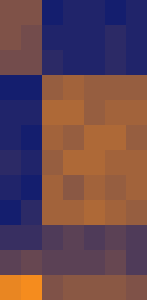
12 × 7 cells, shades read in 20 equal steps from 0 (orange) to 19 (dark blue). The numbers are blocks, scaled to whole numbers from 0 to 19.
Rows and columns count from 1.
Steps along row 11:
down up same same down up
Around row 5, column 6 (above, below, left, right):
8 6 8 7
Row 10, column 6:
13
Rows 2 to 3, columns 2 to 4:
11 18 18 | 11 17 18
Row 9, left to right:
19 17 7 7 6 7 8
